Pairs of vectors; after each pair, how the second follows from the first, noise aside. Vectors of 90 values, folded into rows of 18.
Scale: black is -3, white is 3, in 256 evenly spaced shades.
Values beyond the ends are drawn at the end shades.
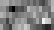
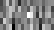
shuffled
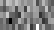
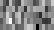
sign-scrambled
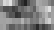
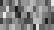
shuffled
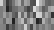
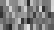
shuffled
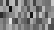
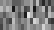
shuffled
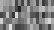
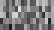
sign-scrambled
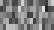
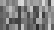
shuffled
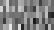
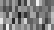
shuffled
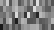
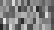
shuffled
